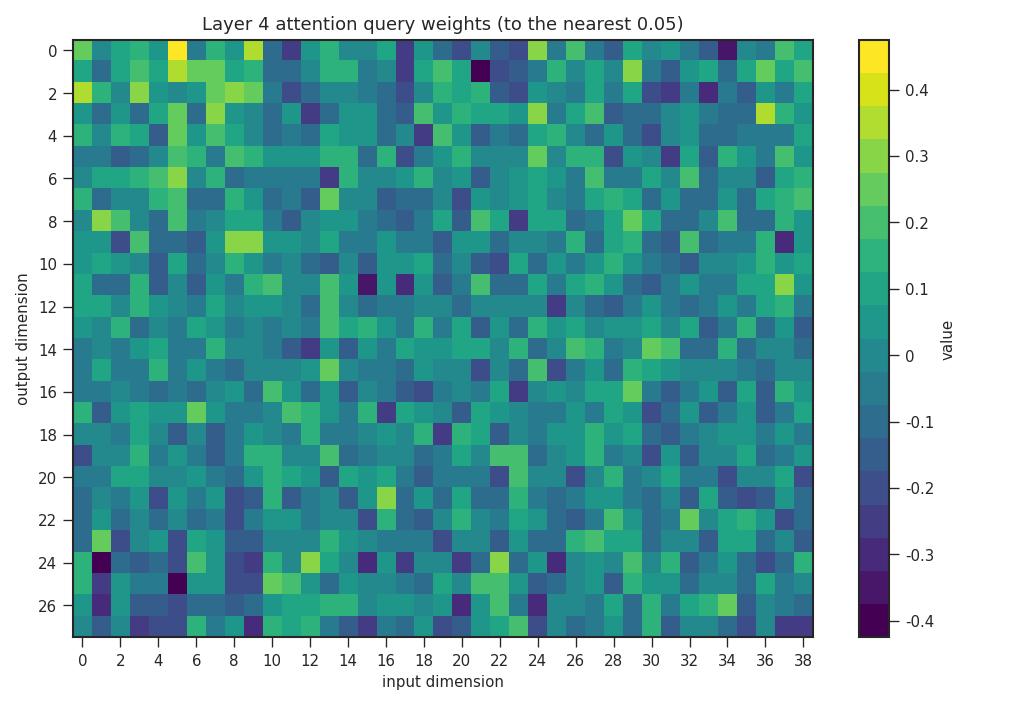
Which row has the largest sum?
1
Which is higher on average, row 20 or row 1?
row 1
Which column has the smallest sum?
17
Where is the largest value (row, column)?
0 5
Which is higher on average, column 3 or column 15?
column 3
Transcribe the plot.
Title: Layer 4 attention query weights (to the nearest 0.05)
x-axis: input dimension, ticks 0 2 4 6 8 10 12 14 16 18 20 22 24 26 28 30 32 34 36 38
y-axis: output dimension, ticks 0 2 4 6 8 10 12 14 16 18 20 22 24 26 (0 at the top)
Colour bar: value, ticks -0.4 -0.3 -0.2 -0.1 0 0.1 0.2 0.3 0.4
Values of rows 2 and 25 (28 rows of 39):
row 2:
0.35 0.15 0 0.3 0.05 0 0.05 0.25 0.3 0.25 -0.05 -0.2 -0.1 0 0 -0.05 -0.1 -0.2 0 0.15 0.1 0.15 -0.15 -0.2 0.05 0 -0.05 0.1 -0.05 0.1 -0.2 -0.25 -0.05 -0.3 -0.05 -0.15 0.05 -0.05 0.1
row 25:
0.15 -0.25 0.05 -0.05 -0.05 -0.4 0.05 0.05 -0.2 -0.2 0.25 0.2 0.05 -0.1 0.05 0 0 -0.05 -0.1 0.1 0 0.2 0.2 0.05 -0.15 -0.1 0 0.05 -0.15 0.15 0.05 0.05 -0.1 0 0 -0.1 0.1 -0.05 0
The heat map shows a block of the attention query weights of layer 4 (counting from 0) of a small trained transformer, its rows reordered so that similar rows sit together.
